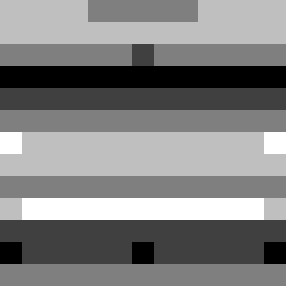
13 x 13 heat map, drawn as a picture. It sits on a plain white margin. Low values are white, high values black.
Ninth with the highest average: top middle. Grain: streaks across. Slope: none. Mirror symmetry: left to right.
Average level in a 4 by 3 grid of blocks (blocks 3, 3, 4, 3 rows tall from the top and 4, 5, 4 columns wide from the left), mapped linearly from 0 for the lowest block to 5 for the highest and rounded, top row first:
121
555
000
444
